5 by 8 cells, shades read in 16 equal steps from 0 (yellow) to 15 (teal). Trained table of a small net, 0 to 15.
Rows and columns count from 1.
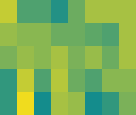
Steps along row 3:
down up down up down up down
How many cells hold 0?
1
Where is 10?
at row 2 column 6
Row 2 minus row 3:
-2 1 0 4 1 4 2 0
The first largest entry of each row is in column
4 7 7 1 3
